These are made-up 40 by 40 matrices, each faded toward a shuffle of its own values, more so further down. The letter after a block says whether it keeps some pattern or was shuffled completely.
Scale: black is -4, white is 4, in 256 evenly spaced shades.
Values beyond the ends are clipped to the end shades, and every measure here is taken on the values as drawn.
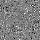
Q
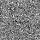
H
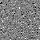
Q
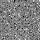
Q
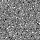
H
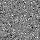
H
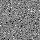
H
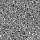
Q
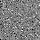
H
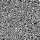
H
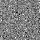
Q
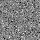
H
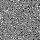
H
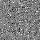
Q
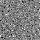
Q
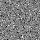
Q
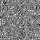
Q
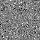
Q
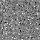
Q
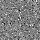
H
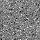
H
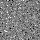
H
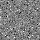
H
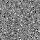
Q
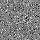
H
